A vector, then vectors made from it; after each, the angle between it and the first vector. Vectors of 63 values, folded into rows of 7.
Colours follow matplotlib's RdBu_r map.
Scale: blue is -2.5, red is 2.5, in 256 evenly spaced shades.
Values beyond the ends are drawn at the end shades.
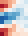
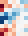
nearly parallel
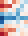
nearly parallel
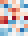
partly opposed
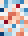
partly opposed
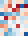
orthogonal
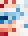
nearly parallel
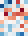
partly opposed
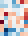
partly opposed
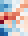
nearly opposite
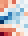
nearly parallel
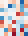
orthogonal
